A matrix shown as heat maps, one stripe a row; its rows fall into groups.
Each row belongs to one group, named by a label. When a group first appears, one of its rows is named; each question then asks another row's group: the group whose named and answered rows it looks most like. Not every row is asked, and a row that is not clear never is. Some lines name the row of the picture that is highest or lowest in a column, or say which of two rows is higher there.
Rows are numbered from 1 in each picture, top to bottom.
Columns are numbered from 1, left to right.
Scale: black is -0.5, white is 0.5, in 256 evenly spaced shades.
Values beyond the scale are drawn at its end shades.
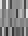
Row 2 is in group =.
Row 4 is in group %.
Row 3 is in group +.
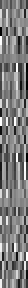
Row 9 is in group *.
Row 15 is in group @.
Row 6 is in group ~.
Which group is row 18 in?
*
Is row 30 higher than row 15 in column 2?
Yes
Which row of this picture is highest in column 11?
29
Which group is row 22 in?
+
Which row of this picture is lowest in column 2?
29
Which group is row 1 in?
*
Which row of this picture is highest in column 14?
29
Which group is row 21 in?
@
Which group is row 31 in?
*
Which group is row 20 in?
%
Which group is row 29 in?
=
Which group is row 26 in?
*
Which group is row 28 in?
~
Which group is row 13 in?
@
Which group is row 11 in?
*
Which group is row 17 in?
%
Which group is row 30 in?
%
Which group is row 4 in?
@
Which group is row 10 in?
*
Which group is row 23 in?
+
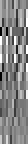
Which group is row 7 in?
~
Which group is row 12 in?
@
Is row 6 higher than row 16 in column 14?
Yes
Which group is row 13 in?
@
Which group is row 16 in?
+
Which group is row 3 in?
=
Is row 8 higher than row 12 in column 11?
Yes
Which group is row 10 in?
@
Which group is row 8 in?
=
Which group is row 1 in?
~
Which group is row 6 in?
=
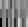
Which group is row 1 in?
+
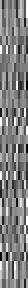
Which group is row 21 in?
%
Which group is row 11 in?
~
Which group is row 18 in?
~
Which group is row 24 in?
+
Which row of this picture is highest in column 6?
29
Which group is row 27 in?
=
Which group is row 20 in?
~
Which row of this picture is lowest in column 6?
24
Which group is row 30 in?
~
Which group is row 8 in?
@
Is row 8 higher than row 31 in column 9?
No
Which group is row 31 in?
~
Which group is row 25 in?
=
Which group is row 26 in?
%
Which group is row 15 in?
=
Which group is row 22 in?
@
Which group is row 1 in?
=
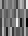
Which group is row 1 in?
=
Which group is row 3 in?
*
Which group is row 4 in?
%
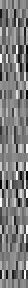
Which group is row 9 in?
%
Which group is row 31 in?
%
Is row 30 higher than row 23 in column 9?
No
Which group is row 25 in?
@
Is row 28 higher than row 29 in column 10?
Yes
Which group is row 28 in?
*
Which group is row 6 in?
*
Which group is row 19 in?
=
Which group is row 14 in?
*
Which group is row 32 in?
~
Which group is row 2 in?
@
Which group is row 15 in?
@
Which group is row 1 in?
~
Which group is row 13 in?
~
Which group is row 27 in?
%
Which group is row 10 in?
=
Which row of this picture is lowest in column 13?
4
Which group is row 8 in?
*
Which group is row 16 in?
@
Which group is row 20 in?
*
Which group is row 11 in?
*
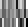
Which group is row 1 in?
=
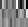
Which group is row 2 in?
=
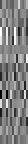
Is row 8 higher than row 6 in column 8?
No
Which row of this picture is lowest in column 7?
5
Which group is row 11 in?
%
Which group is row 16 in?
@
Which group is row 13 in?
@
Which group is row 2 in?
~
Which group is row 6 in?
+
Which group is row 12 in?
+
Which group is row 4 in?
~
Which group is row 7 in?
=
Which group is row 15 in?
~
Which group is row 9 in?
@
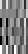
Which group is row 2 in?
=
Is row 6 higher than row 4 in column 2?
No
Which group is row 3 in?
%
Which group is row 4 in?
%
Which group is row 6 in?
~
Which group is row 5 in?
%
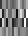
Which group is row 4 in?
~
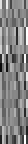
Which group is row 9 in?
=
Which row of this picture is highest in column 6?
8
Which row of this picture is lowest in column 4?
8
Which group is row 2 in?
~
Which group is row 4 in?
=
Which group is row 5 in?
=
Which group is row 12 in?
=
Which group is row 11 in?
~
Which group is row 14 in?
~
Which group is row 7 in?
%
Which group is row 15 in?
*
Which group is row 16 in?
%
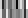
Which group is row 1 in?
=
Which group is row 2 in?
+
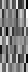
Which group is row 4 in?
%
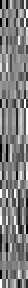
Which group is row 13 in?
=
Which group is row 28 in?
%
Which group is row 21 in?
@
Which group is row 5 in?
@
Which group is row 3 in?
%
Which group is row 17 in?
%
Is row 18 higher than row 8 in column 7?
No
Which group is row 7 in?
+
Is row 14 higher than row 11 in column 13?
Yes
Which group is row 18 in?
%
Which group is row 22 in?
~
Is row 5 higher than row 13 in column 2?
Yes
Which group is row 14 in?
=
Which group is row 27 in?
@
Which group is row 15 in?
=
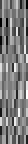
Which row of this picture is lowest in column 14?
1
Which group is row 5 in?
%
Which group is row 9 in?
~
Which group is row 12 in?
@
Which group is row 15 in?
@
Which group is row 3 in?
%
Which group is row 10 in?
=
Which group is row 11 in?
=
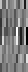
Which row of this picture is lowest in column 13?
1
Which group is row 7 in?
=
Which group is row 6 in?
~
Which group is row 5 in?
*
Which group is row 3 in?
@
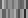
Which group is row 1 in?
*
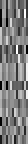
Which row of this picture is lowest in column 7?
13
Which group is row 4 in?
~
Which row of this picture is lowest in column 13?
15
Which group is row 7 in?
@
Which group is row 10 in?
%
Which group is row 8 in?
=
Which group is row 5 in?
+
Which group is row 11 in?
=
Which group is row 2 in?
%
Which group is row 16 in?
@
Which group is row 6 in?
*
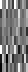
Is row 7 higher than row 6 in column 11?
Yes
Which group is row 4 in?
*
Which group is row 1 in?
~
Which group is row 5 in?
@
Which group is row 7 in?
%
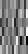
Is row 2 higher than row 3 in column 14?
Yes
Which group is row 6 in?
~
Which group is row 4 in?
=
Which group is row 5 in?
*
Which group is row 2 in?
=
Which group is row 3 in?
@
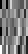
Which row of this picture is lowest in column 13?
2
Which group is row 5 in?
*
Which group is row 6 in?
~
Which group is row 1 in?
%
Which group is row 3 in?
@
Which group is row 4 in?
@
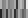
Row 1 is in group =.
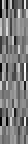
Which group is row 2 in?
@
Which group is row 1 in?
%
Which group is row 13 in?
@
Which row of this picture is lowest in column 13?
10
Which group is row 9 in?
%
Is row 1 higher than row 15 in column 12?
No
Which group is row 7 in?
~
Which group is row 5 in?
@
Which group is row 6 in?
@
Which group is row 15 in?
~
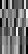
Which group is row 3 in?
@
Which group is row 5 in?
*
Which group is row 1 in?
%
